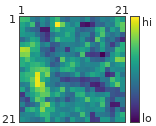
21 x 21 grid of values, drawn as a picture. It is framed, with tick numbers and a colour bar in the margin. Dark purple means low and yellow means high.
Mirror symmetry: none. Odd rows or columns: none. Ninth with the highest average: middle left. Histogram: bell-shaped.
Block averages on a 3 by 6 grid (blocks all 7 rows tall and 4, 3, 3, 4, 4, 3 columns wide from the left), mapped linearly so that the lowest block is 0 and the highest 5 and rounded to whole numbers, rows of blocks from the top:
3 0 3 1 1 2 | 5 3 1 1 0 3 | 2 4 2 2 1 0
